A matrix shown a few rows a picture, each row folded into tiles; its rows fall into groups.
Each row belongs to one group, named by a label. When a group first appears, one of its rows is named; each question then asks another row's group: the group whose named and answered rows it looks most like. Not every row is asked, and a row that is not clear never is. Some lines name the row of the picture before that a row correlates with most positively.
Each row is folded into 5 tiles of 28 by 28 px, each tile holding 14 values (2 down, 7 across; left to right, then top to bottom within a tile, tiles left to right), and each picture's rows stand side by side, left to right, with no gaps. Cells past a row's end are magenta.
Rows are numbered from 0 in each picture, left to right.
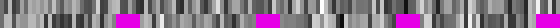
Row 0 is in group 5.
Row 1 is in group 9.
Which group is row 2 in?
9
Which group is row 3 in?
5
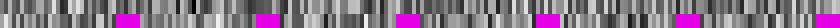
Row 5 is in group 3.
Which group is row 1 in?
9
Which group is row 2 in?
5
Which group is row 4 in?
3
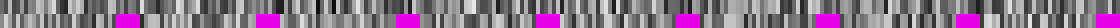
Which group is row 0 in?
5
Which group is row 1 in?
5
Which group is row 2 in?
9
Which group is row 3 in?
3
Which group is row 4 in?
9
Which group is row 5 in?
5
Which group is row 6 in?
5
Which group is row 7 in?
5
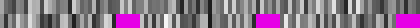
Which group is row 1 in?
3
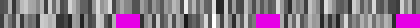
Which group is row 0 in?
5
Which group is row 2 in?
3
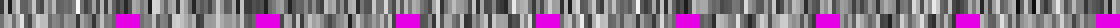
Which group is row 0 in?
9
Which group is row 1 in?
9
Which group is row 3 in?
3
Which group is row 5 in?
3
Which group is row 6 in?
3
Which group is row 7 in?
9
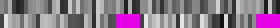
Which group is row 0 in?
5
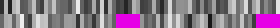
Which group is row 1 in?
3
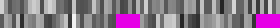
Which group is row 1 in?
3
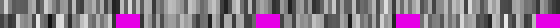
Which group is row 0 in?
3
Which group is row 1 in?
5
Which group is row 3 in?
5
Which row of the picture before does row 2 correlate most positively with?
0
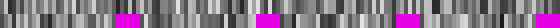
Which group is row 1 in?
5
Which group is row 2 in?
3
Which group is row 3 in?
5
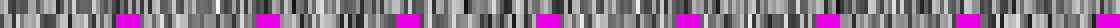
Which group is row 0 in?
3
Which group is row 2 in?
5
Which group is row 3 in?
5
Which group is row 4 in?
9
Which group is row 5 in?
5
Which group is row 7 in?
3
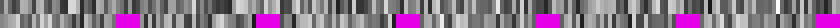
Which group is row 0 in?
5
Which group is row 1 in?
3
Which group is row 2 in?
3
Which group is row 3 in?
9
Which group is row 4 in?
5
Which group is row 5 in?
9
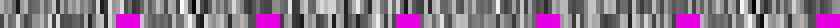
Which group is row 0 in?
5
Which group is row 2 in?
5
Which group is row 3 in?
9
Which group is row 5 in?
9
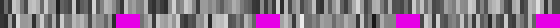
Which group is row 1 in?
3
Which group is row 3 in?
5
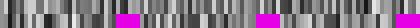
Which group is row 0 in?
3
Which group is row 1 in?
3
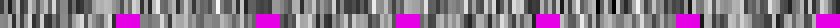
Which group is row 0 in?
3
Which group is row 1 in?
9
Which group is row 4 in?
9
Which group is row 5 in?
5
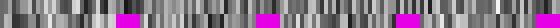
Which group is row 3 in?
9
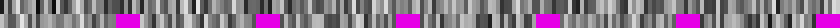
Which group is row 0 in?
9
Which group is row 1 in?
9
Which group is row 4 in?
5
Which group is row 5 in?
3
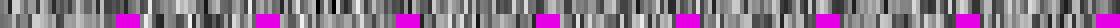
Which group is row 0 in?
9
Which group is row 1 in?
5
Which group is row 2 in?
9
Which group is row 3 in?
3
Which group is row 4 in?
3
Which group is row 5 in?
5
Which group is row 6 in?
5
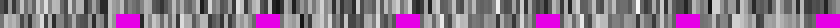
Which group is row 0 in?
5
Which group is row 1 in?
5
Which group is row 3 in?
9
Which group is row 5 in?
9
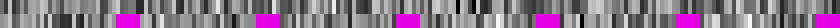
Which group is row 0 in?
5
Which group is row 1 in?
9
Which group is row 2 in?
3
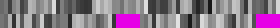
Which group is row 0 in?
3
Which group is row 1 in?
3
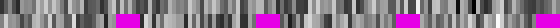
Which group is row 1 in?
5
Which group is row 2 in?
3
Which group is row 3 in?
9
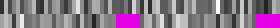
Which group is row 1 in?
9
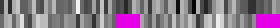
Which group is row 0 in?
9
